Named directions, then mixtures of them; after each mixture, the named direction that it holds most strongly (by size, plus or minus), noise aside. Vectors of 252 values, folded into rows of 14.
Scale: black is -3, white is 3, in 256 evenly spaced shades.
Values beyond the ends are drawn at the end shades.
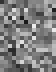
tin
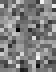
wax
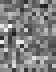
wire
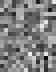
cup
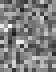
wire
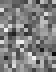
wire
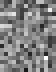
cup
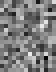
cup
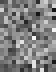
tin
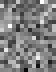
wax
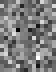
wax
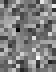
wax
